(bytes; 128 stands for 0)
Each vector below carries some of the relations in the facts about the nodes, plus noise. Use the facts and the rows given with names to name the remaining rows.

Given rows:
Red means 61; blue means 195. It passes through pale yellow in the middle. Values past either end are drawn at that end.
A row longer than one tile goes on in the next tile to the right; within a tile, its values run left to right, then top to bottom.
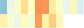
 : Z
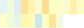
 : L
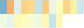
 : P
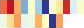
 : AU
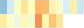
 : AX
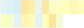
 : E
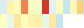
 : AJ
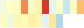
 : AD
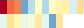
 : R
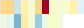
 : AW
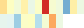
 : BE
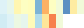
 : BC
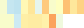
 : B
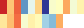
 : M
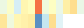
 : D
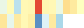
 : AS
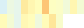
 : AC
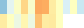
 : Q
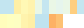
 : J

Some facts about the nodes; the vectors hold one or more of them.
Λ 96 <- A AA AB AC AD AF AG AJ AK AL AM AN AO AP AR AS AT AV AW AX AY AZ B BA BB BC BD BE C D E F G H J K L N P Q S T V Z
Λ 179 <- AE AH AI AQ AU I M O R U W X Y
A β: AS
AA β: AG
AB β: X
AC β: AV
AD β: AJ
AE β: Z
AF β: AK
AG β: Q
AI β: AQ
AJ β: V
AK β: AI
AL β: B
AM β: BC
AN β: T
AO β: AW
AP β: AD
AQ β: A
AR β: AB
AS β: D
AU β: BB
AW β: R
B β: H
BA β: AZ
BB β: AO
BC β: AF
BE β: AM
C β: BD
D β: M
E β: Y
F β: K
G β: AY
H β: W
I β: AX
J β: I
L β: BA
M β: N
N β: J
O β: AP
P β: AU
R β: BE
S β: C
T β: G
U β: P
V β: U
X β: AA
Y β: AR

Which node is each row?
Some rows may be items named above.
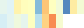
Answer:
BC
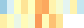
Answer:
AX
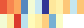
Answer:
AI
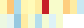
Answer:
AO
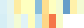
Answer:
BC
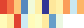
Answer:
AQ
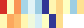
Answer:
X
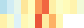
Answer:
AY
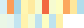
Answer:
BB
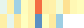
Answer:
A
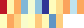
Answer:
Y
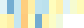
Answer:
AB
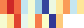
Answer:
U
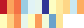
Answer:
O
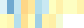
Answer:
AR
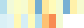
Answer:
AF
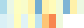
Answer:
AF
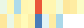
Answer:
AS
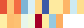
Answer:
W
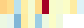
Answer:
AW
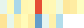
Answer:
AS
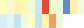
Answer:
AM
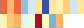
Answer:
AH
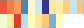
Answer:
AI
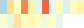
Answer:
V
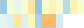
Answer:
AK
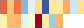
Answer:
W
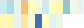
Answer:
AA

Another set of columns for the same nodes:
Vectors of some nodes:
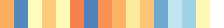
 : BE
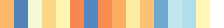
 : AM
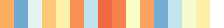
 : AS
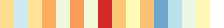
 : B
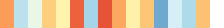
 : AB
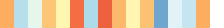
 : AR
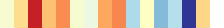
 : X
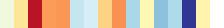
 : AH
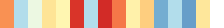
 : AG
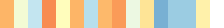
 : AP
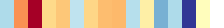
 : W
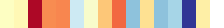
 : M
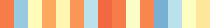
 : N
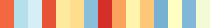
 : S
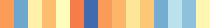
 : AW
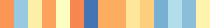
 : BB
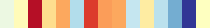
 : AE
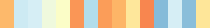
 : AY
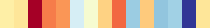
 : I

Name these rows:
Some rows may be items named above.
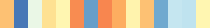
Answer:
BC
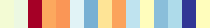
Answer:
R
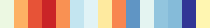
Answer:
O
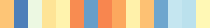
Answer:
BC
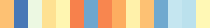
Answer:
BC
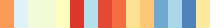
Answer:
Q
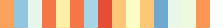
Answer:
E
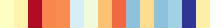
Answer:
M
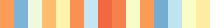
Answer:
D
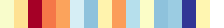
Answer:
AU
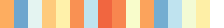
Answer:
AS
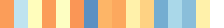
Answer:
P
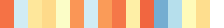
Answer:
AX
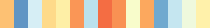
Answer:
A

